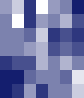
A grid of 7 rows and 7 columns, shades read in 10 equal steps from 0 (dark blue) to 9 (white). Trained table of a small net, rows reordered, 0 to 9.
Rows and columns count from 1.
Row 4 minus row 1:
-1 -3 4 -3 -3 -1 2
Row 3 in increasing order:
1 1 2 3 4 4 7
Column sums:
18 27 20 38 24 28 24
